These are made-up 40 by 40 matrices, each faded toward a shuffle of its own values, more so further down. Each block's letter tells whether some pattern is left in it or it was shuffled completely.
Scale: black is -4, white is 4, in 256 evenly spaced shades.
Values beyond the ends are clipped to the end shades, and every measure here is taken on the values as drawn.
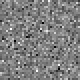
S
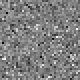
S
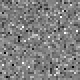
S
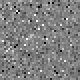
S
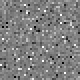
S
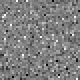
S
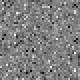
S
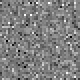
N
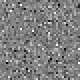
N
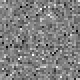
S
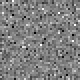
S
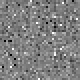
N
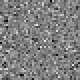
N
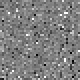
N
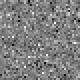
N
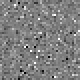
S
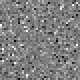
S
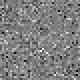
N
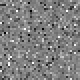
S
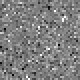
S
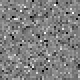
S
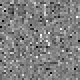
N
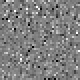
N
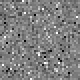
S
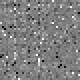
N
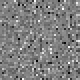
N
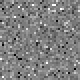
S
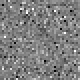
S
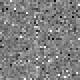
N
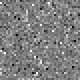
S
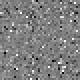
N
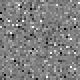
S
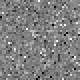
S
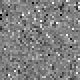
S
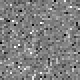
S
